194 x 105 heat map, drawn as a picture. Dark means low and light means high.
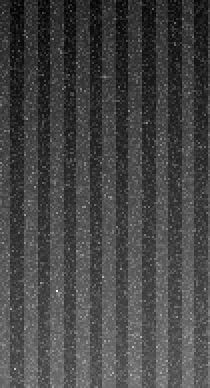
On average the colour sits 30% of the way up the scale. Upright stripes repeat 8 times across the table. The field climbs toward the bottom.
